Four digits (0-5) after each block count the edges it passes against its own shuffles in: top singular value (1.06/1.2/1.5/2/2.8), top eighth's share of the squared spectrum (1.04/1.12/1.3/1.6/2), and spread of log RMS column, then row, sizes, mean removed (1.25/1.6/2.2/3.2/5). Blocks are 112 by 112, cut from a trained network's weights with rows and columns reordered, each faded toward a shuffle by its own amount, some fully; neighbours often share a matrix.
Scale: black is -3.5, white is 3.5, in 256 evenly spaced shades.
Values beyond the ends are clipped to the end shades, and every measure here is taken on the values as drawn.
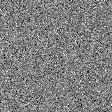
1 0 0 0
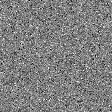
0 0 0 0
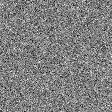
0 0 0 0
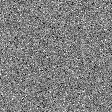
0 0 0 0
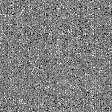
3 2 0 2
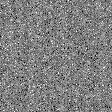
1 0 0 0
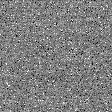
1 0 0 0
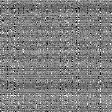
4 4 4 2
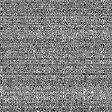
4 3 3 1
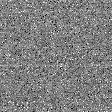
1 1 0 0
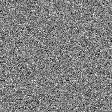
2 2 0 1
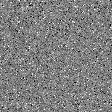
0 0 0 0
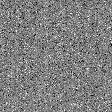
1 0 0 0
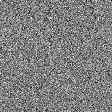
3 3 0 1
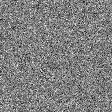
1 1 0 0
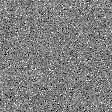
1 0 0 0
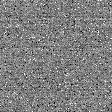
2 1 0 0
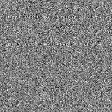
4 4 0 2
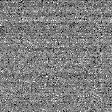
3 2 2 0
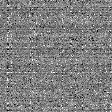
3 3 3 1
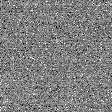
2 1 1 0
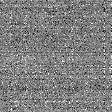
3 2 2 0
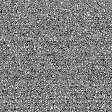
2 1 1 0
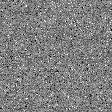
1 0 0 0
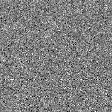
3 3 1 1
